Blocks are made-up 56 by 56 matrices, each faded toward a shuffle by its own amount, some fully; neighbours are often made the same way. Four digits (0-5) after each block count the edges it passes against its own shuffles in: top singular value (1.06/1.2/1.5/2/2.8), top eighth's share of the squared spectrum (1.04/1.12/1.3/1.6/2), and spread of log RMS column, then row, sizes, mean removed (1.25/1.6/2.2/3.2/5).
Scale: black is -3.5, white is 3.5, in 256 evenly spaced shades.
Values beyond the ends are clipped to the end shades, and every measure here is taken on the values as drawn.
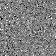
1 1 0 0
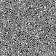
0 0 0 0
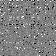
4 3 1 1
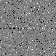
2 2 0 0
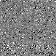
1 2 0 3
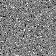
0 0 0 1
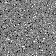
0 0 0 0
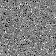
0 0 0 0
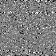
1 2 0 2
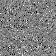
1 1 0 1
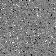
1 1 0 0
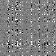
2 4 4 3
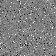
2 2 1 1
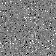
1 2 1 1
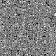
3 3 1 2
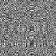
4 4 2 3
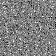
1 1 0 0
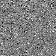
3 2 1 0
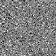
3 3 1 1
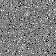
2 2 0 0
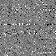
3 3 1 2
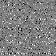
3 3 1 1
